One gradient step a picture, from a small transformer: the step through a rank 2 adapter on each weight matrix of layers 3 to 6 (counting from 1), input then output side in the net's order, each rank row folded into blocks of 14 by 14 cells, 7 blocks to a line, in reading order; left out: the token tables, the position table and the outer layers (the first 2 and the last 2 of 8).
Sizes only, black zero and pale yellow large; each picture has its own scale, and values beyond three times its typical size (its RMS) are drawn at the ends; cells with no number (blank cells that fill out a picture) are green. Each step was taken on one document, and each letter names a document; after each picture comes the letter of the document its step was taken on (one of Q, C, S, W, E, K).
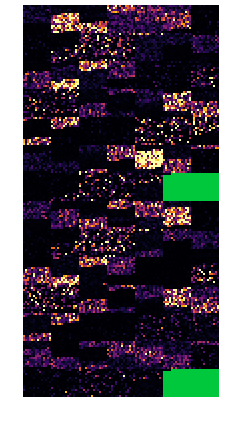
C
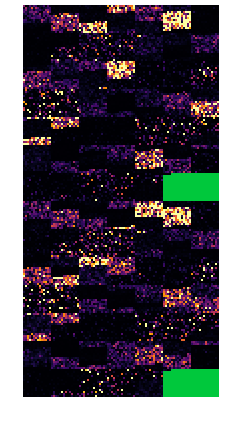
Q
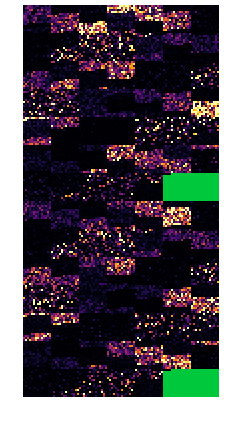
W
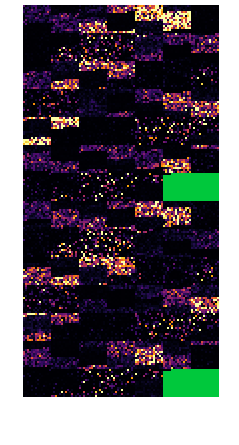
Q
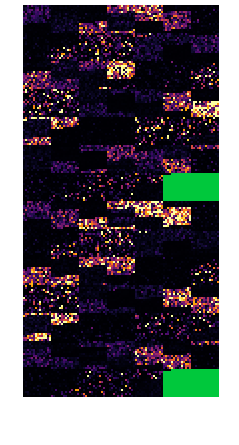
W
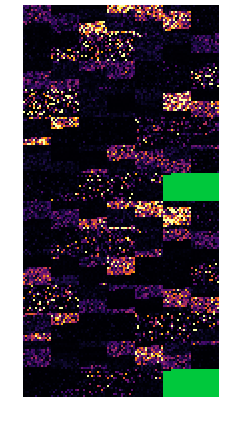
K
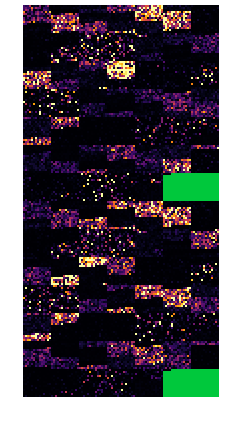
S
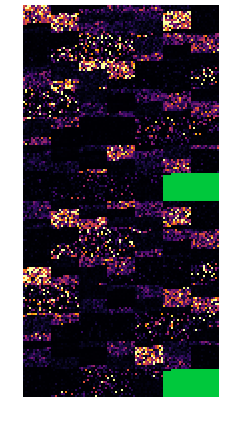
S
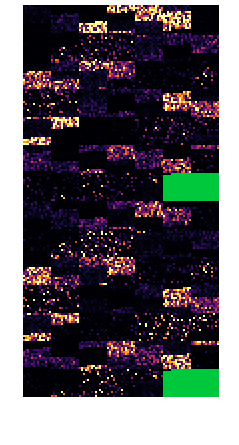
Q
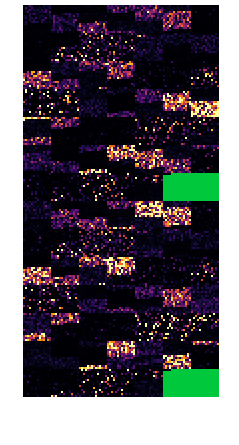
Q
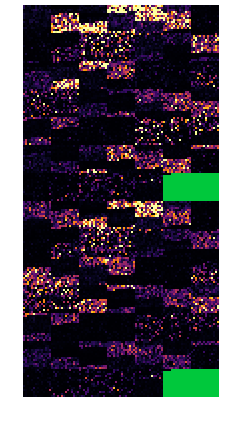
C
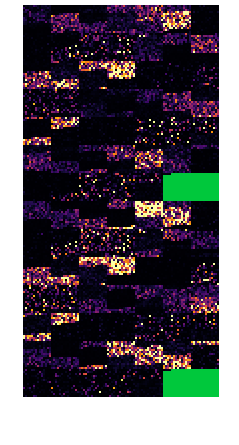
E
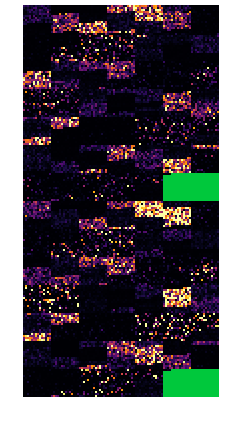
Q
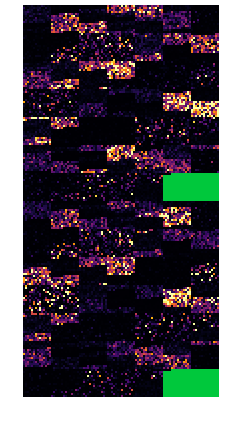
W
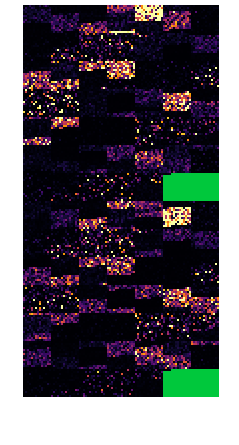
K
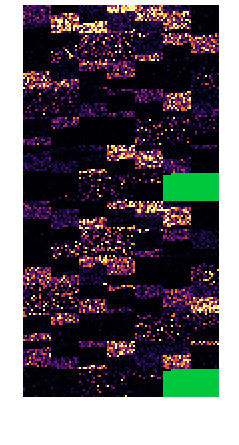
E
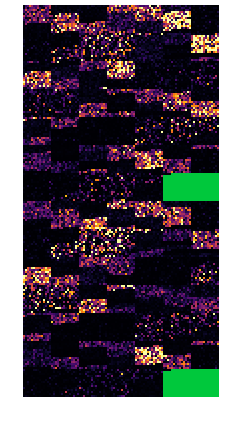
C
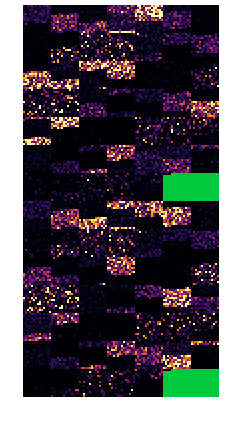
K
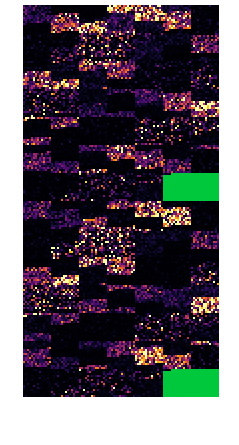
C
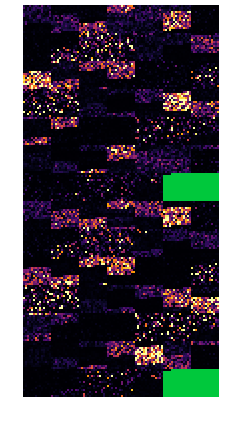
K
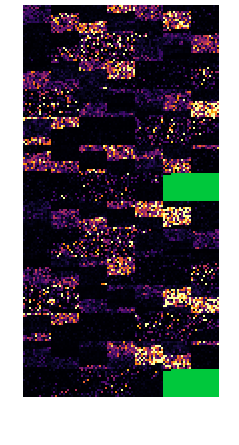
S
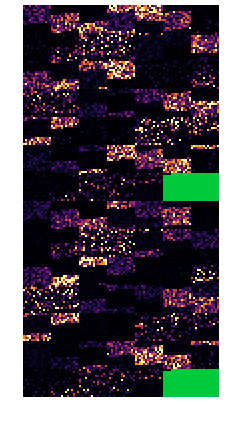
C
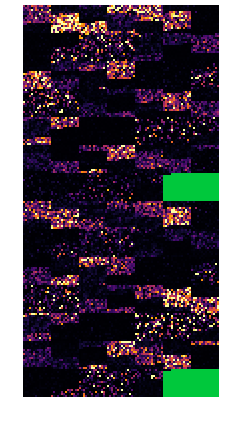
K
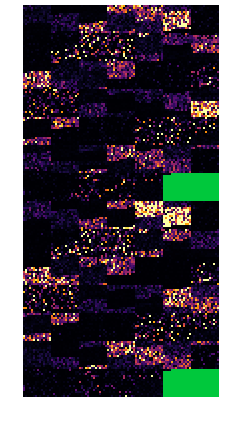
E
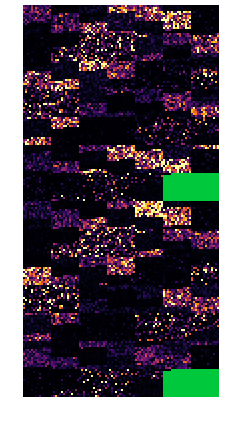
S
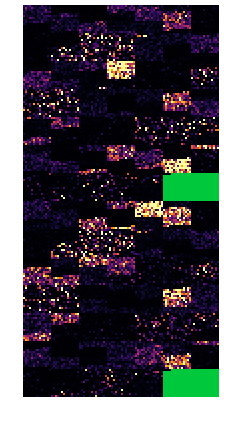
Q
